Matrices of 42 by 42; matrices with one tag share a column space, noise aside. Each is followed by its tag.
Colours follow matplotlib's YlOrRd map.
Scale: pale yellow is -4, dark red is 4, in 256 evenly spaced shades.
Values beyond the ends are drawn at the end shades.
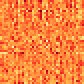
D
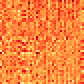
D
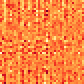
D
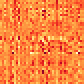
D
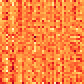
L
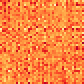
L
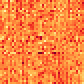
D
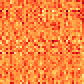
D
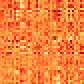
D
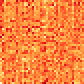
L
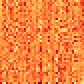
L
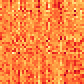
D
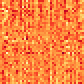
D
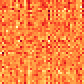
D
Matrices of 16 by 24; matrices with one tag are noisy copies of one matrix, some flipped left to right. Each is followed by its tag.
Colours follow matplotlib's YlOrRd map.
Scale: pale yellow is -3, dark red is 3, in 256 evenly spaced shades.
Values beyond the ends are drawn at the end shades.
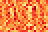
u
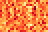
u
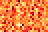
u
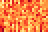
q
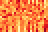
q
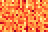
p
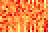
q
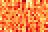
p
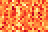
u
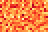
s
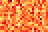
u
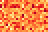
s
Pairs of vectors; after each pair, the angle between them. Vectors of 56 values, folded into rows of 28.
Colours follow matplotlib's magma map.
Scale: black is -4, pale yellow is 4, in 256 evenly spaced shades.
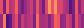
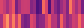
partly opposed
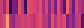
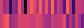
nearly parallel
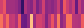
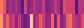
nearly parallel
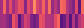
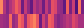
partly opposed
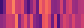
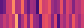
nearly parallel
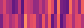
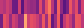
nearly parallel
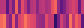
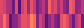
partly aligned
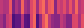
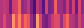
nearly opposite
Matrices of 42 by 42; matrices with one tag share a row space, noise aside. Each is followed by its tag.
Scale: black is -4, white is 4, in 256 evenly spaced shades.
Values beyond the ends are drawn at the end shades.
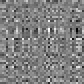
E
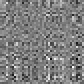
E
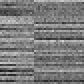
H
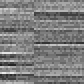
H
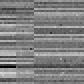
H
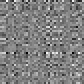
E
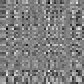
E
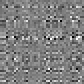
E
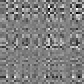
E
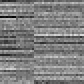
H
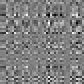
E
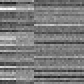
H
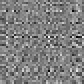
E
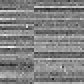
H
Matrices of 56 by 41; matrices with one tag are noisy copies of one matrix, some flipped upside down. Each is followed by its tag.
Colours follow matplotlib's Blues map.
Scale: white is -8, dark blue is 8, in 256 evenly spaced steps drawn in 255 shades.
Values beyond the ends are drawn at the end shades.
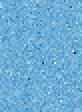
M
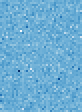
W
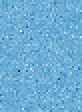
W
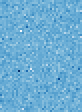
W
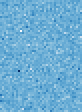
W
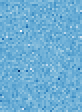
W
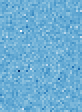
W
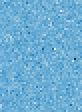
M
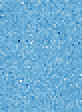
W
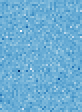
W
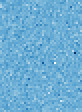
M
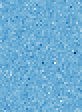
M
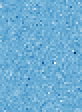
M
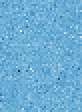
W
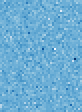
M
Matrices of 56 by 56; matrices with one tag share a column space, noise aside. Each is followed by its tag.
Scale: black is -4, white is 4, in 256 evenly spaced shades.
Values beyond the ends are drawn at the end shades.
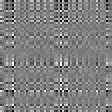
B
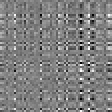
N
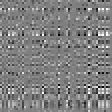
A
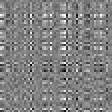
N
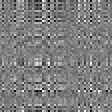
B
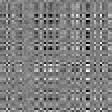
N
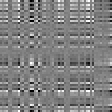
B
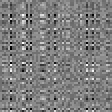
N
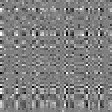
A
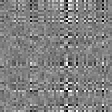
B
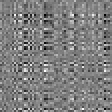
N
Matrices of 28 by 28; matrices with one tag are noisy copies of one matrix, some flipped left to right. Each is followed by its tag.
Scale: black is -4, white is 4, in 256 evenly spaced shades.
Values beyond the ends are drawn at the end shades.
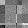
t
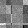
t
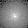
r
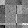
t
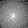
r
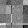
t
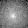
r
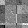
t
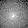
r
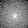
r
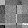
t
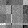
t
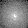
r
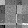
t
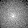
r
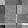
t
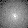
r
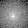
r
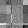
t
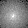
r
